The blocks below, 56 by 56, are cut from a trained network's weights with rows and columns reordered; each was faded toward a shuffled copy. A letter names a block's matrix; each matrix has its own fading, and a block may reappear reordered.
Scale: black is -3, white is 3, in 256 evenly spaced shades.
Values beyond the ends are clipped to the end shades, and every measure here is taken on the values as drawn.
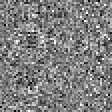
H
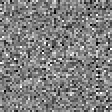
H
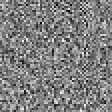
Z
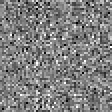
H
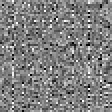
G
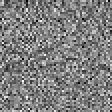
Z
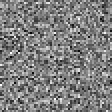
Z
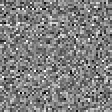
Z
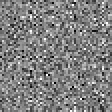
G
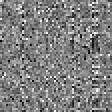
G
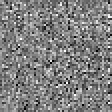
H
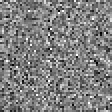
H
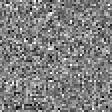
H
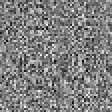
Z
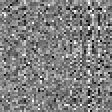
G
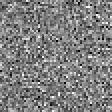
H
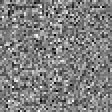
Z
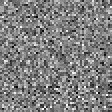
Z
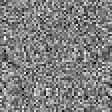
Z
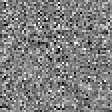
G
